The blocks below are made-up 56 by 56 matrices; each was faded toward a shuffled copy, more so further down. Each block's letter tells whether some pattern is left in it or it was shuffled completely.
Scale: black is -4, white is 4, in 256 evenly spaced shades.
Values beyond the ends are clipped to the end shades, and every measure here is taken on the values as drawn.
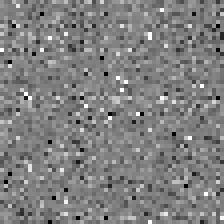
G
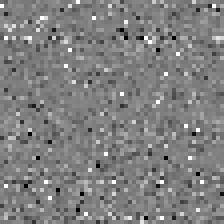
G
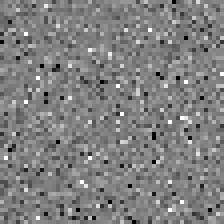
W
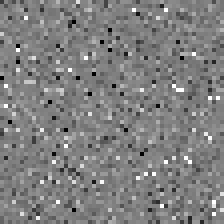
W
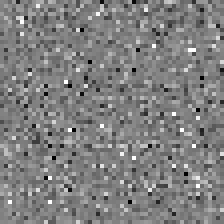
G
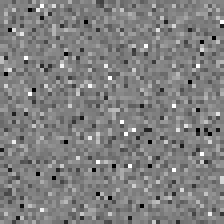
W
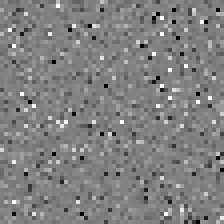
W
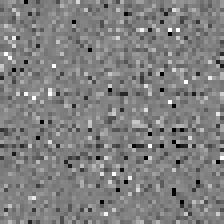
G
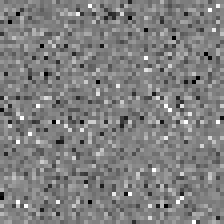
G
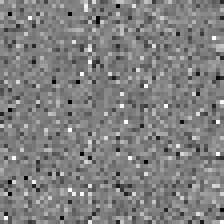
G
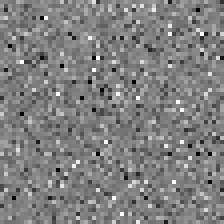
W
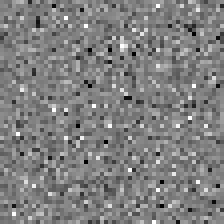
G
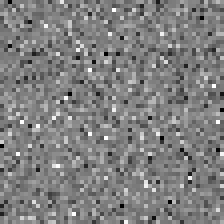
W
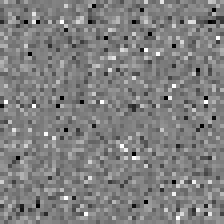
G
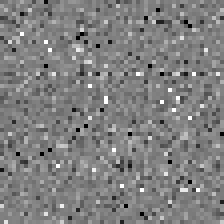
G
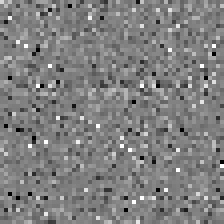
G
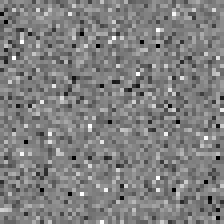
W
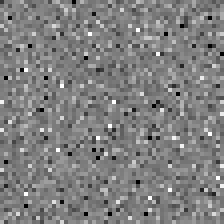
W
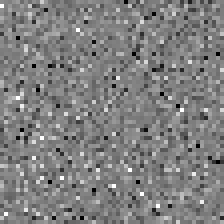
W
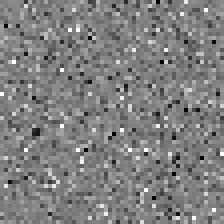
W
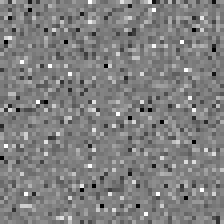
G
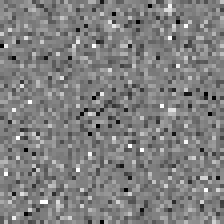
W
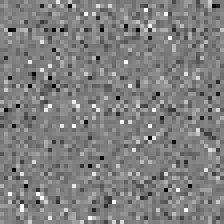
G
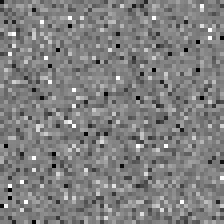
W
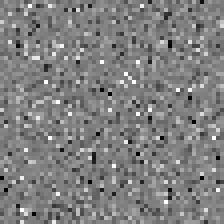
G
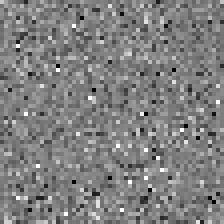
G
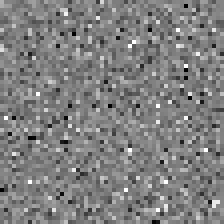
G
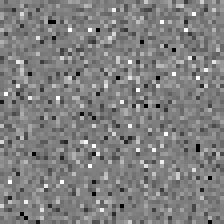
W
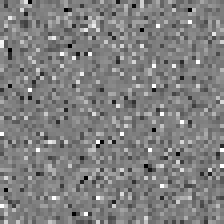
G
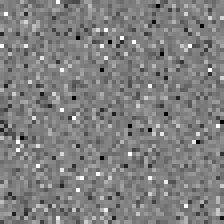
W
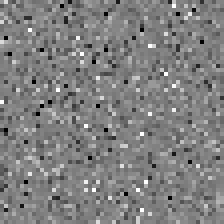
W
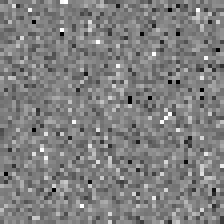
W
